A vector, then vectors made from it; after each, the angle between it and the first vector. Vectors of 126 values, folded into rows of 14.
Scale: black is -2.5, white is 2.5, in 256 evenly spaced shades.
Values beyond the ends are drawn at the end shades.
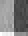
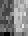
nearly opposite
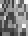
partly opposed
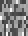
orthogonal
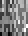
partly opposed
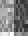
nearly parallel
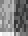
nearly parallel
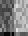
nearly opposite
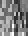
partly aligned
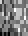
partly opposed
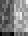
nearly opposite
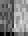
nearly opposite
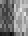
nearly opposite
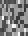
orthogonal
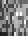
partly opposed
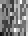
partly opposed
